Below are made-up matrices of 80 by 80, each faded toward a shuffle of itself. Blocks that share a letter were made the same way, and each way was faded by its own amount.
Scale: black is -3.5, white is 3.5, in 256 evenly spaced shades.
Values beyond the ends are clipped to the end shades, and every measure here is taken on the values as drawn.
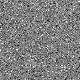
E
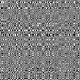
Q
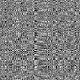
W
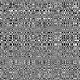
Q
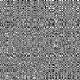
W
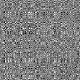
W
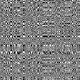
Q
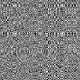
W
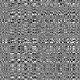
Q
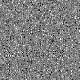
E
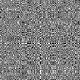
W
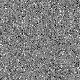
E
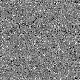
E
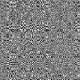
W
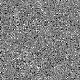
E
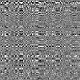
Q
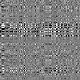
Q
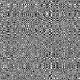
W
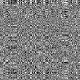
W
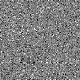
E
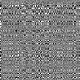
Q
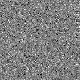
E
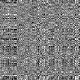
W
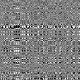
Q
